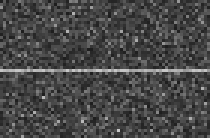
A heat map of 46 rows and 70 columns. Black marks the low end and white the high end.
The values are skewed, with a long tail toward high values. Row 24 stands out from the rest. On average the colour sits 30% of the way up the scale. Neither half mirrors the other.
